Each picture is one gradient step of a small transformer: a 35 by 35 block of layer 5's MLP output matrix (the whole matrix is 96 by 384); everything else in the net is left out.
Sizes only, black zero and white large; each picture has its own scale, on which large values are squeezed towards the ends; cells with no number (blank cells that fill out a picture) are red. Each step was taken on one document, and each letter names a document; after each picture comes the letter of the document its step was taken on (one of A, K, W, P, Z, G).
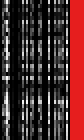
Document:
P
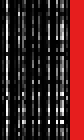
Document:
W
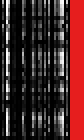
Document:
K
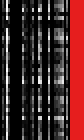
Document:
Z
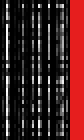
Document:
Z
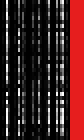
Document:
W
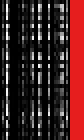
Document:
Z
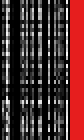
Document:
P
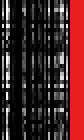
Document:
K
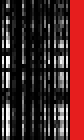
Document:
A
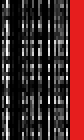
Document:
P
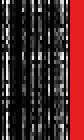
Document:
K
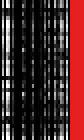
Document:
A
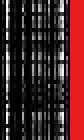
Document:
K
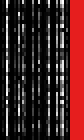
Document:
W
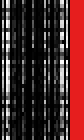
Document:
A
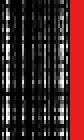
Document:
A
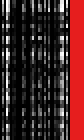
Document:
K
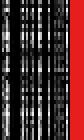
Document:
P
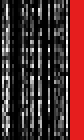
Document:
P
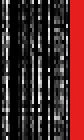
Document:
Z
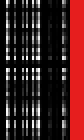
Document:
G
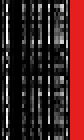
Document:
Z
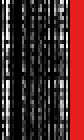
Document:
K
